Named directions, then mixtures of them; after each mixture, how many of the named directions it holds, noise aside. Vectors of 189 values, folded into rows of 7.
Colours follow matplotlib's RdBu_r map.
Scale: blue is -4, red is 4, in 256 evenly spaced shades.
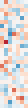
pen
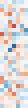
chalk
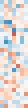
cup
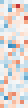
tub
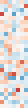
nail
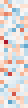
three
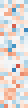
two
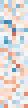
one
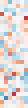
two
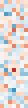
three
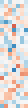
two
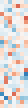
two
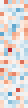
three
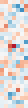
three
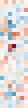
three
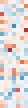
three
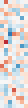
one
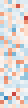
three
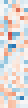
three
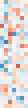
one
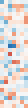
two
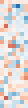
one
